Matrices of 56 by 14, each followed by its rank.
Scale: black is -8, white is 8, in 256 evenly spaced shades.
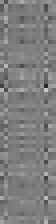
two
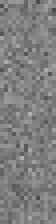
full rank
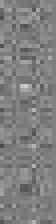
three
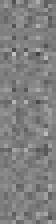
three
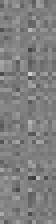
three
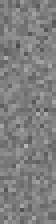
full rank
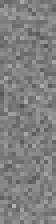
full rank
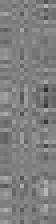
two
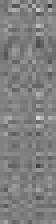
three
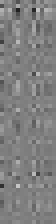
two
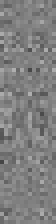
three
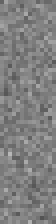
full rank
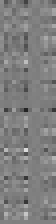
two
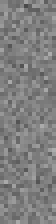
full rank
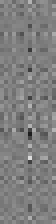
two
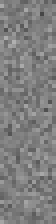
full rank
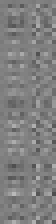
two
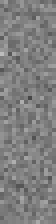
full rank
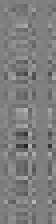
two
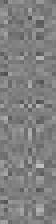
three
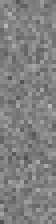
full rank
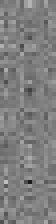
three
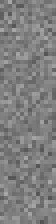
full rank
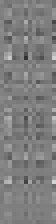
two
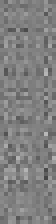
three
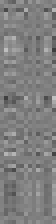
two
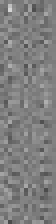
three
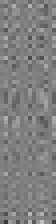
two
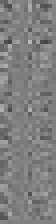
three
